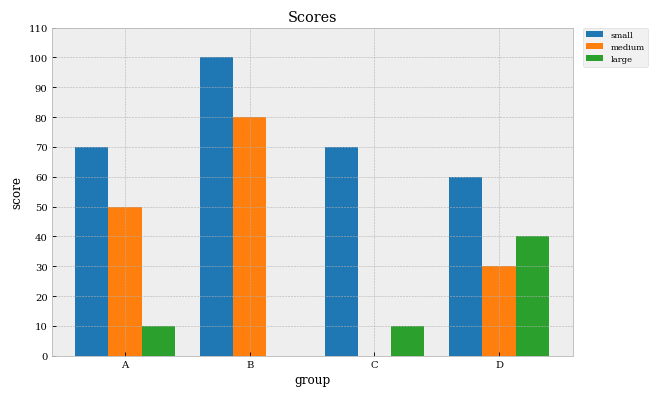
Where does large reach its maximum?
D
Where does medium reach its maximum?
B
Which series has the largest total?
small
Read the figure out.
Title: Scores
x-axis: group, ticks A B C D
y-axis: score, ticks 0 10 20 30 40 50 60 70 80 90 100 110
Legend: small, medium, large
Values:
small: 70 100 70 60
medium: 50 80 0 30
large: 10 0 10 40
